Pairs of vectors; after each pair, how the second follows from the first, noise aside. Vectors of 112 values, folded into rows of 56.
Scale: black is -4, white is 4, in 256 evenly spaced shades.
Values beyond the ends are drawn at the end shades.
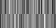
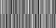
shuffled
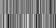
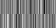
wrapped around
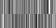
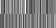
shuffled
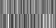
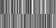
shuffled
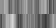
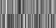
shuffled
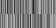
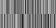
reversed
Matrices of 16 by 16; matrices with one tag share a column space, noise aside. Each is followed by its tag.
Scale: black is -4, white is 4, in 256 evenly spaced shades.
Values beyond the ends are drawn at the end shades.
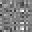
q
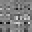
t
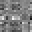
t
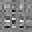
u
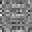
q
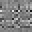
u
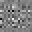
u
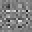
u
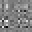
u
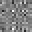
q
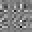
u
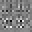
u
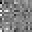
q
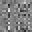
q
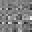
t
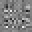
u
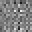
q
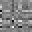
u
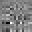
t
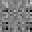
q
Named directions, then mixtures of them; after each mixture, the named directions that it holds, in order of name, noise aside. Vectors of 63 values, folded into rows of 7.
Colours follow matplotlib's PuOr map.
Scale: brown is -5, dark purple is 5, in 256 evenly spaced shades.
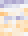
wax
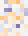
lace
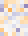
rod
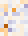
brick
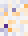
brick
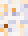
brick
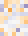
rod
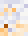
brick, wax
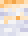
wax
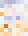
brick, wax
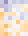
lace, wax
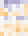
rod, wax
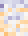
rod, wax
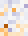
brick, wax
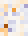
brick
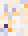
brick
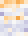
wax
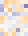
rod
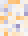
lace, rod
